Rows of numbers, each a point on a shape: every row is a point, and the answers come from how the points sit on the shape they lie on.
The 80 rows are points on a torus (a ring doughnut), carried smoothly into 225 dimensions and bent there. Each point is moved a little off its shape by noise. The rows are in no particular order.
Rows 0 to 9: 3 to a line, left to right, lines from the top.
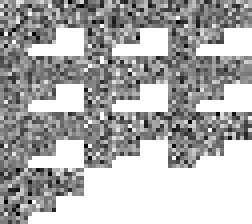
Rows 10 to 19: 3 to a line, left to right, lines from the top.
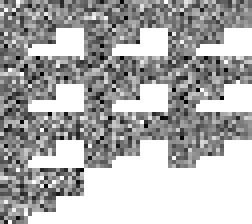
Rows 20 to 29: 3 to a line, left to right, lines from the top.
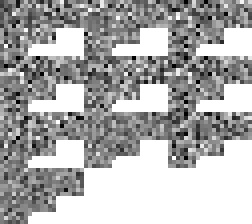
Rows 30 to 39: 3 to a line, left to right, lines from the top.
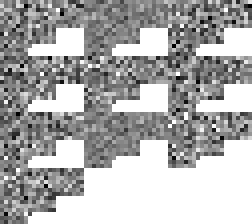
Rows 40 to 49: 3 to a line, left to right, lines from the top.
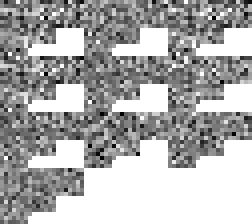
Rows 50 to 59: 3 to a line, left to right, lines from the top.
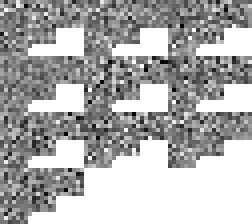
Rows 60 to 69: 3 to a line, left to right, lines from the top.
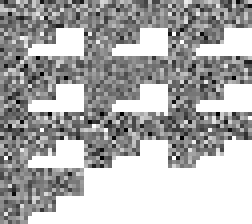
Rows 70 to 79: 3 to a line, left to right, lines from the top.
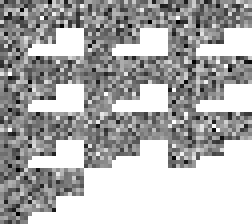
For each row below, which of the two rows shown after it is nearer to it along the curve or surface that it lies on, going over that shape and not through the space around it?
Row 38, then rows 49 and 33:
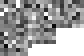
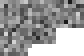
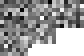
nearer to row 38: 49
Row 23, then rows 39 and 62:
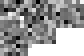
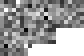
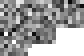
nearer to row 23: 62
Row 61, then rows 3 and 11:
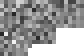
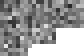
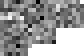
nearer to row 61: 11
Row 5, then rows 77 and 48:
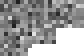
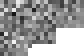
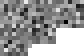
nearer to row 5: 48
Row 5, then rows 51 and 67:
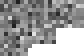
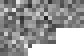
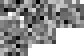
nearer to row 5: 67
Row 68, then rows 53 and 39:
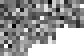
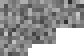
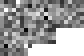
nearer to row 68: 39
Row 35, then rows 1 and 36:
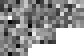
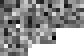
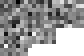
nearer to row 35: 1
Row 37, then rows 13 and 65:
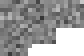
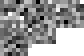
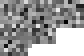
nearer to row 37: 65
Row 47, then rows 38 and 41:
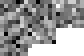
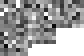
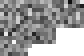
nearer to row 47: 41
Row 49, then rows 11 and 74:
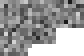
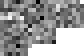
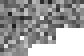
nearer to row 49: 11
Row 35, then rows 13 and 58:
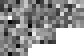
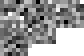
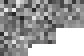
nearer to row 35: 13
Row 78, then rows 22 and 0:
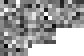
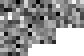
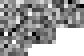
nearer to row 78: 0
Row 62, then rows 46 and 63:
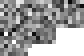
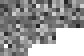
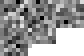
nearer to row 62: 63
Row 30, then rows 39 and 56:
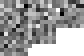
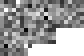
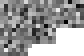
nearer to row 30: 56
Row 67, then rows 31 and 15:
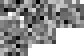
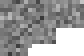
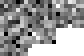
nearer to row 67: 15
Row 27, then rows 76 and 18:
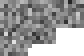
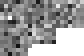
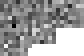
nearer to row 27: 76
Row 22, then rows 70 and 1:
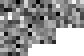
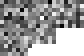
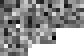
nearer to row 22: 1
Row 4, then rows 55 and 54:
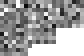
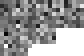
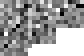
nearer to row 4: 54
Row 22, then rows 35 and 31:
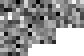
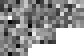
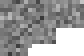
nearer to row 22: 35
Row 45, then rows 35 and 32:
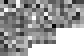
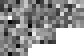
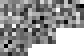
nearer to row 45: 32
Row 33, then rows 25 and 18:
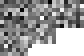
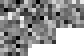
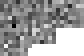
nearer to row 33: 18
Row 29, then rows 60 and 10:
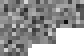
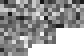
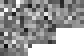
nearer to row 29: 10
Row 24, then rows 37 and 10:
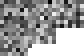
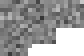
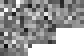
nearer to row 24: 10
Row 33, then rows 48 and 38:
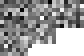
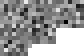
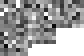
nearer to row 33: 38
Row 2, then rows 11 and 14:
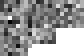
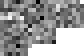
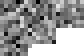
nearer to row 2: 11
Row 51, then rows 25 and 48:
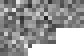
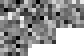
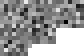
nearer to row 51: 48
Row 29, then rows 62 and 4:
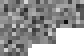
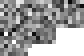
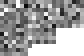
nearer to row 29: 62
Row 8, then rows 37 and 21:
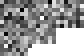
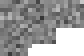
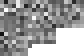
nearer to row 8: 21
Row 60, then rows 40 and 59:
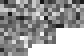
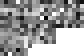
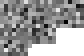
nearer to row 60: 40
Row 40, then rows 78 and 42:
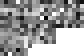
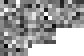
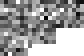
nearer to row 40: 42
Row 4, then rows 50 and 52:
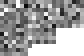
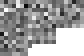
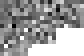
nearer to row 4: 50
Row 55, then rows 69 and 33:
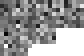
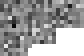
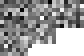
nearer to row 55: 69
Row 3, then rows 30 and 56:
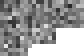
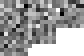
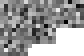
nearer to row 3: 56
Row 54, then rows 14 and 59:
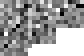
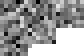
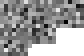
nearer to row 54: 59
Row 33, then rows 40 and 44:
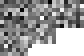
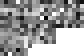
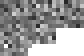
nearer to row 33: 40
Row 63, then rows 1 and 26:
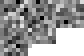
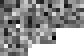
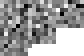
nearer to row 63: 26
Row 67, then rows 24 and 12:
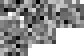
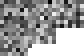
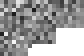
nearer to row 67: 12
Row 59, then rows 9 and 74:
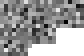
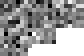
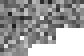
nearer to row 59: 9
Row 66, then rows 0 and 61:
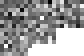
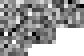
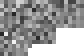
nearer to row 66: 61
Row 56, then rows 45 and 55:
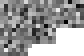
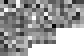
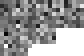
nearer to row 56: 45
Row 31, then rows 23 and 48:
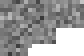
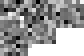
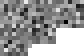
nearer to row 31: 48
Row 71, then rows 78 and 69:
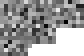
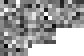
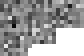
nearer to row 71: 69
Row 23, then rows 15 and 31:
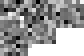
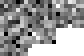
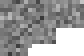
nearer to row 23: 15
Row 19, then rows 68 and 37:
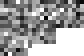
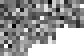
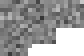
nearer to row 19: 68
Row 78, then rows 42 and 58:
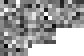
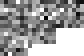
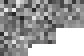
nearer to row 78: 42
